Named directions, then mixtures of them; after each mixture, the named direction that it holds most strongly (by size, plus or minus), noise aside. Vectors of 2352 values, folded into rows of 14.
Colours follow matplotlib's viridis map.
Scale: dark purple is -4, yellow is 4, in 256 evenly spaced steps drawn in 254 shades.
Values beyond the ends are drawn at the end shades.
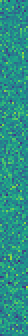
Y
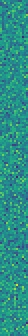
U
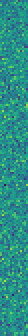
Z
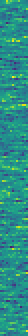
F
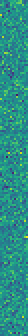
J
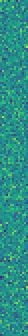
Y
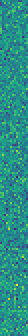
U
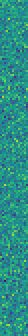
Z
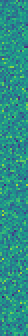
Z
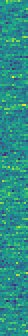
F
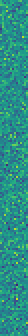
U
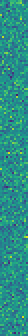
J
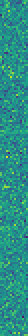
J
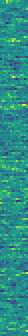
F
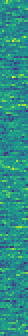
F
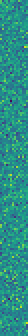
U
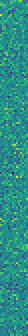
U
